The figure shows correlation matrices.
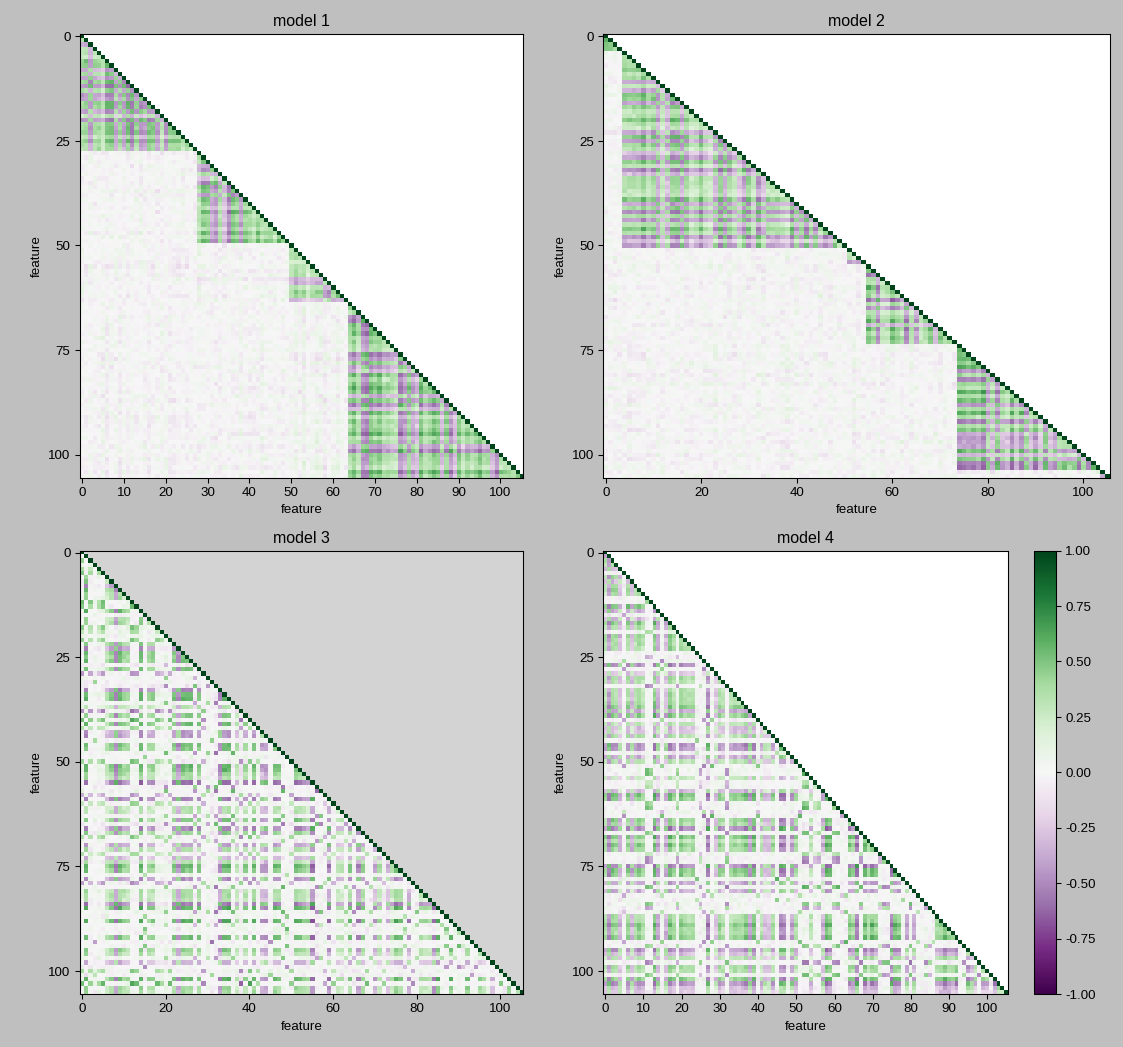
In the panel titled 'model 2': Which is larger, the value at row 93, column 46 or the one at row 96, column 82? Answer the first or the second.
the second
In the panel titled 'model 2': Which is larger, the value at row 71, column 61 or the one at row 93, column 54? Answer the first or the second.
the first
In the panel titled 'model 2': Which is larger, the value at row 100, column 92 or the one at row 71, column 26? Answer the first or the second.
the first
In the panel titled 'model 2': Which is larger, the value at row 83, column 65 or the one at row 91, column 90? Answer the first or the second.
the second
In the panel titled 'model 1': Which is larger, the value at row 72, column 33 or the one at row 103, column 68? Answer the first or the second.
the first
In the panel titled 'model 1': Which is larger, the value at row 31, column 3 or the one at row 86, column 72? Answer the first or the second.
the first
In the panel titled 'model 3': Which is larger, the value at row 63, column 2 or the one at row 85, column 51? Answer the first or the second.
the second
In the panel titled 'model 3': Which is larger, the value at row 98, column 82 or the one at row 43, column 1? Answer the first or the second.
the first
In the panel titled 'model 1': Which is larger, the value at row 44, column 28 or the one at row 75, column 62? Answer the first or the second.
the first
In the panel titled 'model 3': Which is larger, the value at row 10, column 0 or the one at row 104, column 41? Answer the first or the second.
the second
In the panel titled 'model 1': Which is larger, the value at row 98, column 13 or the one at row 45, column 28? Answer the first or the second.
the second
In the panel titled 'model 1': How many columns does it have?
106
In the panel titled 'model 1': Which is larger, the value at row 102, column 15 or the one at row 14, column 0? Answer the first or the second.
the first
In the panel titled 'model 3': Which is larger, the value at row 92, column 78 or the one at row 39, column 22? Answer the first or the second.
the second
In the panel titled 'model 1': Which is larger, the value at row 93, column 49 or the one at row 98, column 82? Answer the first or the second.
the first
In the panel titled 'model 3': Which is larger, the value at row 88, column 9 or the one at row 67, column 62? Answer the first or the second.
the first
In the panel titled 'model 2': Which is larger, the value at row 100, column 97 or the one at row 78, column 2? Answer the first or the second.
the first
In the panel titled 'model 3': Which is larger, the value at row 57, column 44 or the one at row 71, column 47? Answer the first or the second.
the second
